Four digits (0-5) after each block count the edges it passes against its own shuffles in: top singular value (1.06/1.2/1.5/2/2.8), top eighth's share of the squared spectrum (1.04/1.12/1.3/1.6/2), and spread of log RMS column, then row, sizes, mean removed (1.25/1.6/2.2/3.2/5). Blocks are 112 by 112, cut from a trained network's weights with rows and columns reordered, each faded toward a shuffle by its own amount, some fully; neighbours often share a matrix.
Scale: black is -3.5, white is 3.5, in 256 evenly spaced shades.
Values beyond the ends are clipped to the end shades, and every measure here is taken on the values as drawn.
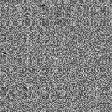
4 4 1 2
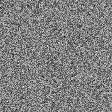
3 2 0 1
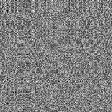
4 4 1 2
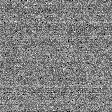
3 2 0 0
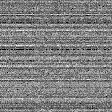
5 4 2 3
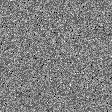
0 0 0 0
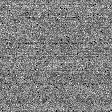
3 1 0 1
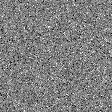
1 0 0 0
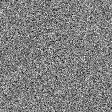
1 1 0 0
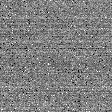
3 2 1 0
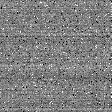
3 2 1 0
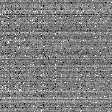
4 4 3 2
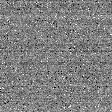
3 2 1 0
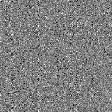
4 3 2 2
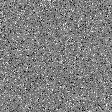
0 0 0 0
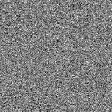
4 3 1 1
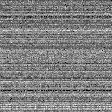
5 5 2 4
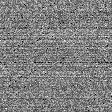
4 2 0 2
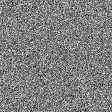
0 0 0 0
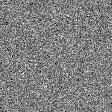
0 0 0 0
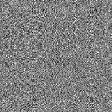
4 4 3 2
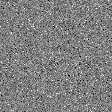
2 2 0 1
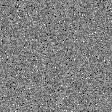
0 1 0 0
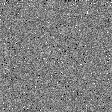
2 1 0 1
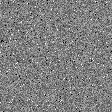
0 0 0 0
